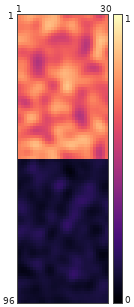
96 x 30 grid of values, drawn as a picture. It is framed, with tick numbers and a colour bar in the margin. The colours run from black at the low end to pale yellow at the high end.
The table splits into 2 rows of 1 panel. Panel 1,1: high, blotchy. Panel 2,1: very low, blotchy, faint in contrast.
